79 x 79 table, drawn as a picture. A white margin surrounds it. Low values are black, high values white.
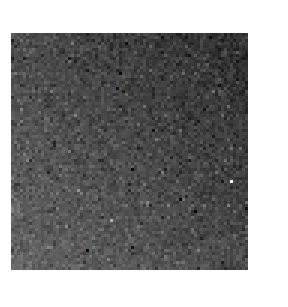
Ninth with the highest average: bottom left. Histogram: heavy tails on both sides. Average level on the scale: 30%. Mirror symmetry: none. Stripes: none. Odd rows or columns: none. Slope: up to the bottom left. Ninth with the lowest average: top right.
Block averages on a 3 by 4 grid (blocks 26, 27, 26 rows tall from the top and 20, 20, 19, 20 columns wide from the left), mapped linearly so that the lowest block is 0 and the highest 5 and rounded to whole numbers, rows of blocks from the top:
3 2 1 0
4 3 2 1
5 4 3 2
